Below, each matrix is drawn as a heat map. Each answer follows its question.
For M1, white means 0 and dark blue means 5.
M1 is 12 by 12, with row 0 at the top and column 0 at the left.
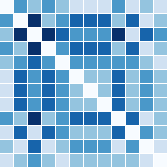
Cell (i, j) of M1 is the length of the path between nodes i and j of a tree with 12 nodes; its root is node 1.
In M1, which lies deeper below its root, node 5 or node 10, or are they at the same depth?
node 5
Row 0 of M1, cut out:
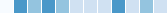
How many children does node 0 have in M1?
4
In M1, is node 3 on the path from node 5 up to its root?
no
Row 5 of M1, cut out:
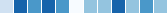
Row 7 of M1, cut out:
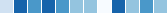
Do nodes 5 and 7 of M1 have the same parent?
yes
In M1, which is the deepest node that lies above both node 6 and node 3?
10
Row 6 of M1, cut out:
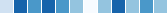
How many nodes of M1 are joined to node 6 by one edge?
1
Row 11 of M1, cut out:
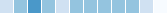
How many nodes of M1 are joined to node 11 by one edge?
3
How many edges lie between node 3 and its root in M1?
2
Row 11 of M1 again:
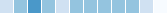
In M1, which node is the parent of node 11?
10
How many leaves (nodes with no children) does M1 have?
7
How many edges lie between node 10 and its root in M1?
1
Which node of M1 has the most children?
0
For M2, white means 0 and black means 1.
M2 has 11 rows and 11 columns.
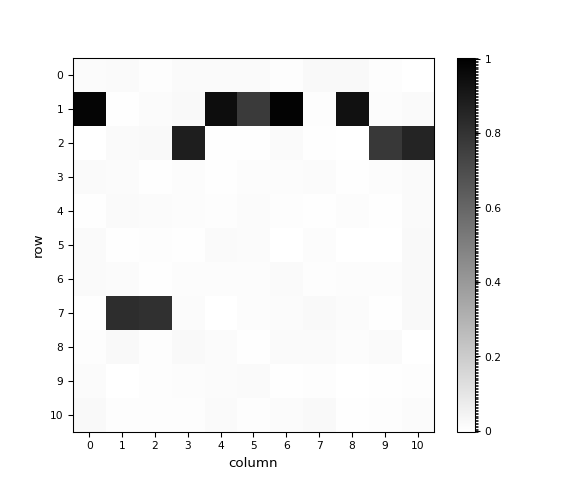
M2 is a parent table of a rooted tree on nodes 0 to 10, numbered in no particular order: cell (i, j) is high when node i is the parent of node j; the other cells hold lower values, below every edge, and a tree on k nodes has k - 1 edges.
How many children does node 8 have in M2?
0
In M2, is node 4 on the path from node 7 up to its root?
no
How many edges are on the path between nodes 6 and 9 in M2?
4
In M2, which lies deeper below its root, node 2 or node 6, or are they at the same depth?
node 6
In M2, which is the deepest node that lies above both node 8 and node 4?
1
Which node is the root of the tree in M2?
7
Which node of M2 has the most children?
1
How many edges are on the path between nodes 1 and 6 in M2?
1
